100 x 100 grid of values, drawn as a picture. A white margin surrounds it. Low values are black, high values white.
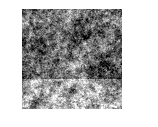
Stripes: none. Average level on the scale: 50%. Seam: horizontal, 70% of the way down, the bottom part higher. Grain: blotchy. Ninth with the highest average: bottom middle.
